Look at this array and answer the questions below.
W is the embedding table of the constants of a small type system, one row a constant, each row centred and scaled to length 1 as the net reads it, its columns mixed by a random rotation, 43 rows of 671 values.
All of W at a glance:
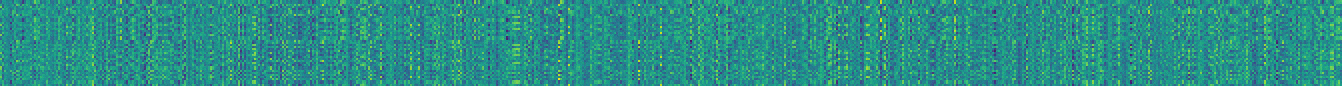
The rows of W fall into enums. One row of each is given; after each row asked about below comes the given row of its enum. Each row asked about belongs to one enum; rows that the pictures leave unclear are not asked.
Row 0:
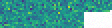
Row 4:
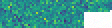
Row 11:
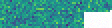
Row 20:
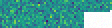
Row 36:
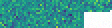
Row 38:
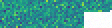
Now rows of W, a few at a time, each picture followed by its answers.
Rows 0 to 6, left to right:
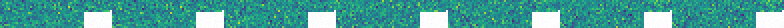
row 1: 0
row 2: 20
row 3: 38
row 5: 36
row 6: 36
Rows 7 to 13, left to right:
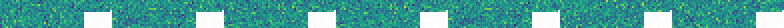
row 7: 20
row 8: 11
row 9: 0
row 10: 0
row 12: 38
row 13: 4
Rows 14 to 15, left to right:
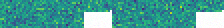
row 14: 11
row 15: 0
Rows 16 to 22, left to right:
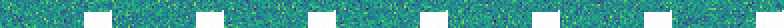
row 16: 4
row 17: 38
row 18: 0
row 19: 0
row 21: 20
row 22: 11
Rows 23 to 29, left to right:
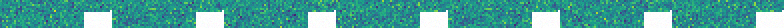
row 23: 20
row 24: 11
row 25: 36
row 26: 38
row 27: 11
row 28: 4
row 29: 38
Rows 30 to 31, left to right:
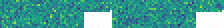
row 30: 20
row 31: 11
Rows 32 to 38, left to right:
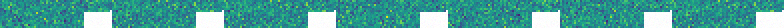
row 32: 4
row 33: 38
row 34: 38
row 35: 20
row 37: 20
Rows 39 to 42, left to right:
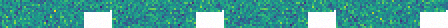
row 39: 20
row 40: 11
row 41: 11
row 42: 4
